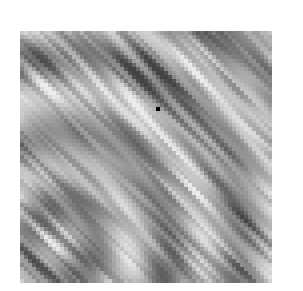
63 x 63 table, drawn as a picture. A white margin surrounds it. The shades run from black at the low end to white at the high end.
The histogram is bell-shaped. Concentric rings centre on the bottom left. No seam splits the table. A single lone cell is far lower than the cells round it. Streaks slant down to the right.
